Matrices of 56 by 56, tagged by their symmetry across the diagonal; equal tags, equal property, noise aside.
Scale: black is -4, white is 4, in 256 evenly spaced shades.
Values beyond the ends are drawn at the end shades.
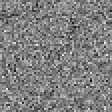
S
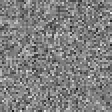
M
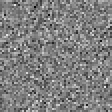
M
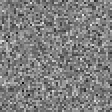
S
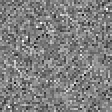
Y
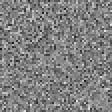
Y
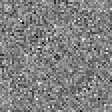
Y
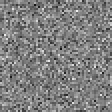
M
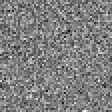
S
